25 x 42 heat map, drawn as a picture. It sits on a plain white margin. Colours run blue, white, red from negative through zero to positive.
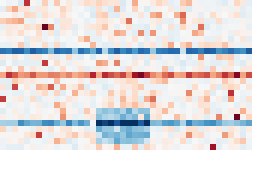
Odd lines: rows 9, 13 and 21. Odd patch: lower, in the bottom middle. Ninth with the lowest average: bottom middle. Slope: none. Average level on the scale: 50%.
